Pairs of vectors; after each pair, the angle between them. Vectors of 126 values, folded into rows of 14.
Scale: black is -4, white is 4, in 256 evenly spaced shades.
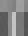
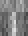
nearly parallel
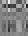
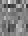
nearly parallel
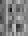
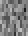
partly opposed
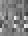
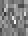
partly opposed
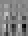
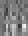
nearly opposite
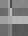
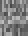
partly aligned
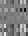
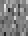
orthogonal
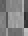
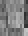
nearly parallel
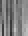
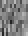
partly aligned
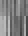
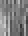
nearly parallel
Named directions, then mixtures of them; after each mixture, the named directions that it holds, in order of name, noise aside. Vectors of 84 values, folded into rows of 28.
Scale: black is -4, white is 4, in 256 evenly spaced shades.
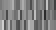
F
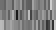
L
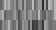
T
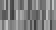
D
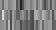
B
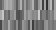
D, T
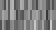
D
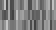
D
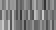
B, F, L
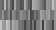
B, D, L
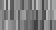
D, T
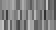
F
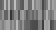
B, D, T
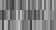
D, F, T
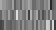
L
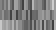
B, D, L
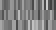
F, T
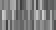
B, D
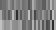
L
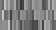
B, D, T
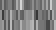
B, L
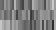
B, D, L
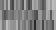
D, L, T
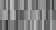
D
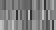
B, L, T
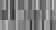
D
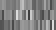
B, L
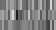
D, L, T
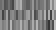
B, F, L
